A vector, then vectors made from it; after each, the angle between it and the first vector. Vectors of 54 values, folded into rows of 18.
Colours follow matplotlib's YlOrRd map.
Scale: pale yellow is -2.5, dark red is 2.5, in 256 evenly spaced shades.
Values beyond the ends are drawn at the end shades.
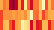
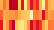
nearly parallel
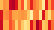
nearly parallel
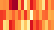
nearly parallel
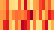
nearly opposite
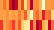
nearly parallel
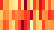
nearly opposite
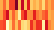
partly aligned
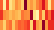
partly opposed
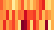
partly opposed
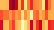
nearly parallel
